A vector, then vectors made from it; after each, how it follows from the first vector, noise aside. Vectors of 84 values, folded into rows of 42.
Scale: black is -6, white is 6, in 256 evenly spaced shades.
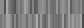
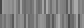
reversed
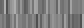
negated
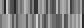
scaled up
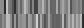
scaled up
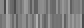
copied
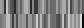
scaled up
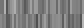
negated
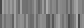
reversed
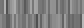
negated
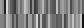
scaled up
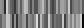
scaled up
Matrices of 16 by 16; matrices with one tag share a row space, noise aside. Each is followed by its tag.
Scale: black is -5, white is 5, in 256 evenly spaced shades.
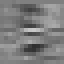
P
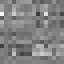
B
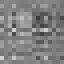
B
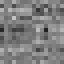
B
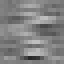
P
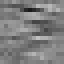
P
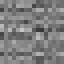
B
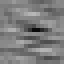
P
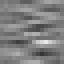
P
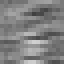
P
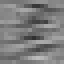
P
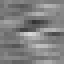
P
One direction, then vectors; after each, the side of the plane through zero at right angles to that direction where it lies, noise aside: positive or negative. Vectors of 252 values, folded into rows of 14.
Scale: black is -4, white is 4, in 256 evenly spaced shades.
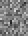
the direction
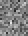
negative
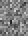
positive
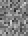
negative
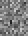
positive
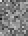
negative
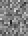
positive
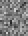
positive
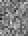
negative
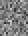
negative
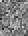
negative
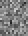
positive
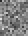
positive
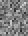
negative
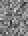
positive
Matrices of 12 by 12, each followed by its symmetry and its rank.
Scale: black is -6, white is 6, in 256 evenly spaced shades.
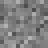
antisymmetric, full rank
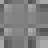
symmetric, rank one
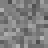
antisymmetric, full rank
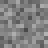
neither, full rank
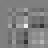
symmetric, rank one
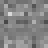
neither, rank two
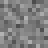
antisymmetric, full rank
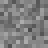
neither, full rank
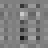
neither, rank one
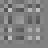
symmetric, rank one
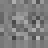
neither, rank two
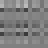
neither, rank one
